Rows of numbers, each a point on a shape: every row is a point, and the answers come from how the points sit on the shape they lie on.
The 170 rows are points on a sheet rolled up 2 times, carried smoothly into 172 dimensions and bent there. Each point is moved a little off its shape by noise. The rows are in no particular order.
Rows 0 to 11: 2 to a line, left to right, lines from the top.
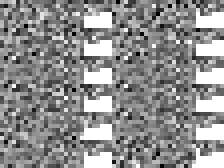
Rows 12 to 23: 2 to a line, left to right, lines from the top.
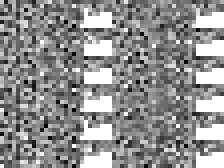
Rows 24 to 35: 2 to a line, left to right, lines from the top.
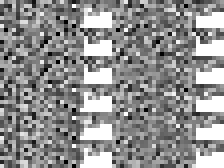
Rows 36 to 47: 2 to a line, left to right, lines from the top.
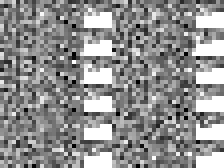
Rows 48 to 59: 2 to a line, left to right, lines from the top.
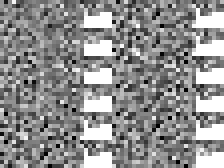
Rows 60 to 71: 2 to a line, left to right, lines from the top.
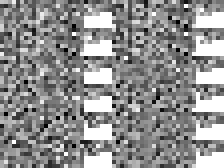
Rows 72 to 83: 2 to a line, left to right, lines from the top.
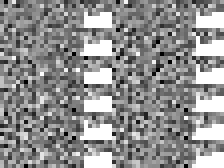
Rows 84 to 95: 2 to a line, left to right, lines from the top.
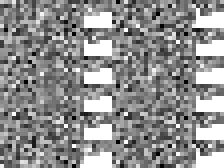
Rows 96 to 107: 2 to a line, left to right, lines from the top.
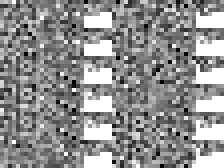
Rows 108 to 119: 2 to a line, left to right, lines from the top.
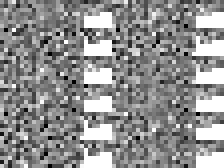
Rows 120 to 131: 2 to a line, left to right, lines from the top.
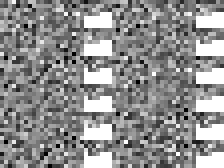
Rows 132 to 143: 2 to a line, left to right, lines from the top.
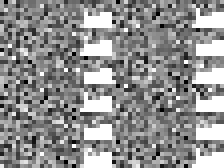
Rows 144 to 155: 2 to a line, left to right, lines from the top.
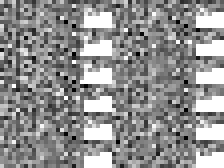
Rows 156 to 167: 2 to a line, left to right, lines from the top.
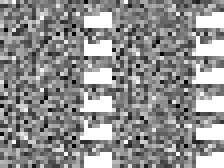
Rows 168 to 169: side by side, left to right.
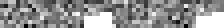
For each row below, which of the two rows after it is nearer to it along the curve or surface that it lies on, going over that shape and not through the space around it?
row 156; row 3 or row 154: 3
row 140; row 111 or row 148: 111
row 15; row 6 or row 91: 6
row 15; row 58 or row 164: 58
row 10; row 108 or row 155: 155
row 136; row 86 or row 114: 114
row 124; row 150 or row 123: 150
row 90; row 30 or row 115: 115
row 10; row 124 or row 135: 135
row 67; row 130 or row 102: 130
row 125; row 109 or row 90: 109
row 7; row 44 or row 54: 44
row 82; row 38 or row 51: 38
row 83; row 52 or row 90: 90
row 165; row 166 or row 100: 166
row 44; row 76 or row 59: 59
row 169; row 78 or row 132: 78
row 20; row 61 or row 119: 61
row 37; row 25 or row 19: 25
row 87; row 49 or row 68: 68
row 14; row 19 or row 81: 19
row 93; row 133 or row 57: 57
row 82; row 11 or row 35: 35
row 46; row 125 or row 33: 125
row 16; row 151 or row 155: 151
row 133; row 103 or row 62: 62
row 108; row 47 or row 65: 65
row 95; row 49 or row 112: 49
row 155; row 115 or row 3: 115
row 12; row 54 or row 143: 143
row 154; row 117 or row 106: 106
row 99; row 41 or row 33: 41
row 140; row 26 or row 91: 26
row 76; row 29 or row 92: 92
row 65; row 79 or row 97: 79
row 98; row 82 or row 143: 82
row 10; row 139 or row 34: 139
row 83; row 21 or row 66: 21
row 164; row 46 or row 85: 85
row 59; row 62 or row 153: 153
